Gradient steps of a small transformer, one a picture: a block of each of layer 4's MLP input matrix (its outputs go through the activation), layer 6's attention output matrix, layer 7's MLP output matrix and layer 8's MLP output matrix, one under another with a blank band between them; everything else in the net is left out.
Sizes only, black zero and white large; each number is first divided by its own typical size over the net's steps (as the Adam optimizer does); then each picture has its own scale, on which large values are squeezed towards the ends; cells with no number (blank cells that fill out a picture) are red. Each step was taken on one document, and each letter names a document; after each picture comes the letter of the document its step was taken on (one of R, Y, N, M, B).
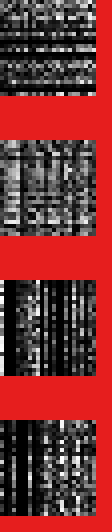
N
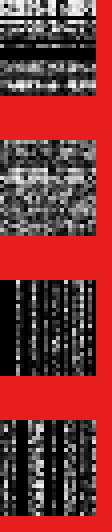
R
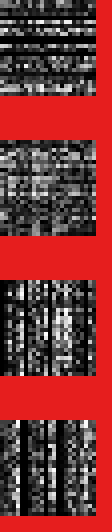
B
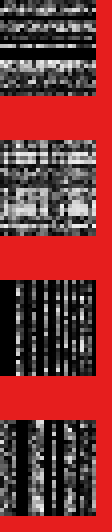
R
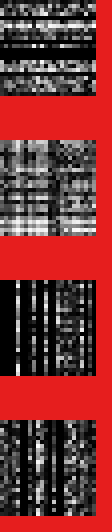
R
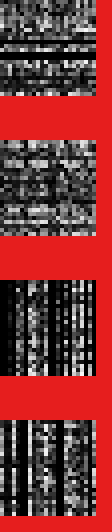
R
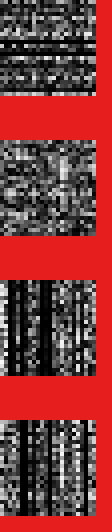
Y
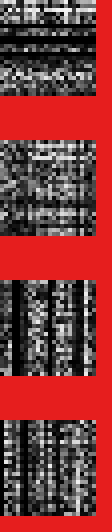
Y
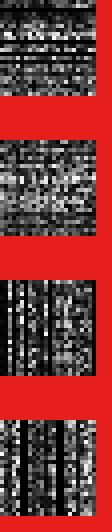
B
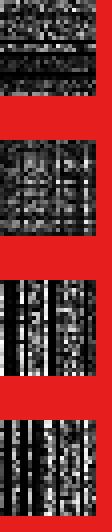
N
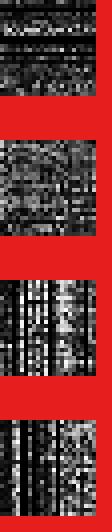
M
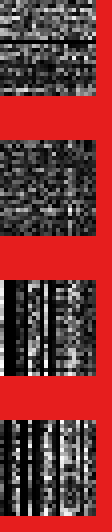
N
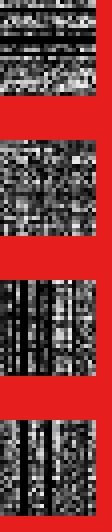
Y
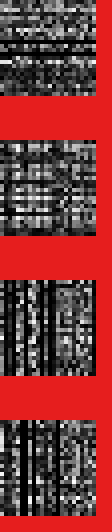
M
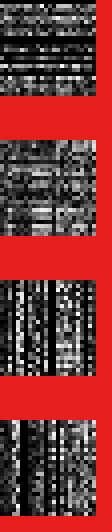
M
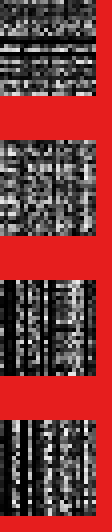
N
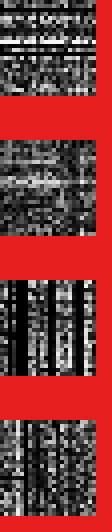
Y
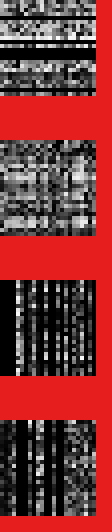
R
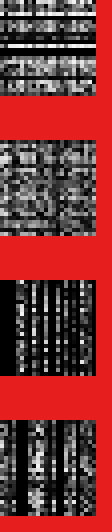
R
